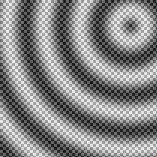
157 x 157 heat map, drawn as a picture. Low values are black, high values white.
Seam: none. Average level on the scale: 50%. Rings: centred on the top right. Slope: none. Mirror symmetry: none.
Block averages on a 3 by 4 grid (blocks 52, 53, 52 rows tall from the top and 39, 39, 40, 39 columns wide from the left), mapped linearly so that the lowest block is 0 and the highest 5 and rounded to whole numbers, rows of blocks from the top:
2225 | 2220 | 2134
